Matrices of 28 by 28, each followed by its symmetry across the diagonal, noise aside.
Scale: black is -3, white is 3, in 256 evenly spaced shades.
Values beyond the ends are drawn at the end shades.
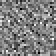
antisymmetric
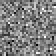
antisymmetric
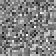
symmetric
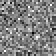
symmetric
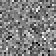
antisymmetric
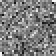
symmetric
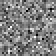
antisymmetric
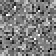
symmetric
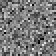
symmetric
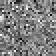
antisymmetric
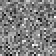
neither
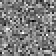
neither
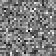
neither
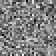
neither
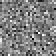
antisymmetric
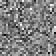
neither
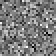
symmetric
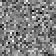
antisymmetric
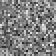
neither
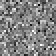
neither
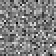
antisymmetric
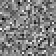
symmetric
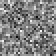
symmetric
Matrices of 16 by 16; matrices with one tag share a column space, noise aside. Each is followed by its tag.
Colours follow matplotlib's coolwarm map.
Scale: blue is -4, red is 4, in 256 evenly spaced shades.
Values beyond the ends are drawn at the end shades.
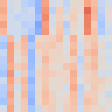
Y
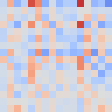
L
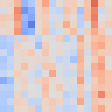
Y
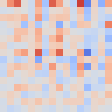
L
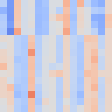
Y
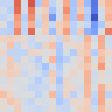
Y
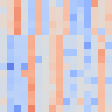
Y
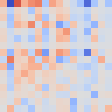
L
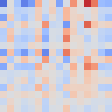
L
